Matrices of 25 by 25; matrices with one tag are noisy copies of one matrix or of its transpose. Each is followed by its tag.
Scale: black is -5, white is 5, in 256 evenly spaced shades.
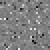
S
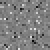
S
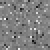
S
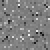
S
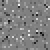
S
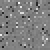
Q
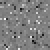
S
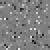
S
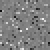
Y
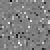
Y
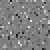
Y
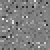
Q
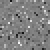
Y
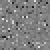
Q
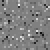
S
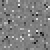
S
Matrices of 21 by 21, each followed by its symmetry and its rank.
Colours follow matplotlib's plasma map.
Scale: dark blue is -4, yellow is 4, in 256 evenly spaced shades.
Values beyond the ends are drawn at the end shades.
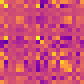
symmetric, rank three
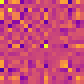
symmetric, rank three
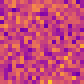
neither, full rank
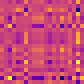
antisymmetric, rank two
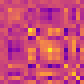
symmetric, rank three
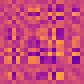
antisymmetric, rank two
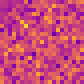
symmetric, full rank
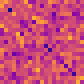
symmetric, full rank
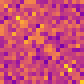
symmetric, full rank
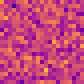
neither, full rank
